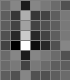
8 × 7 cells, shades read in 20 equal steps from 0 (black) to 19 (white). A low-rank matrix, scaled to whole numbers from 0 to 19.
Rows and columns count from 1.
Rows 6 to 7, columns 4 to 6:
10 9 8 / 9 8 7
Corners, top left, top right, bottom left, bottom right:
8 6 7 8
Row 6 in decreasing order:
10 10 9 8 8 6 2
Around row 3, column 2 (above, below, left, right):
4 3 7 12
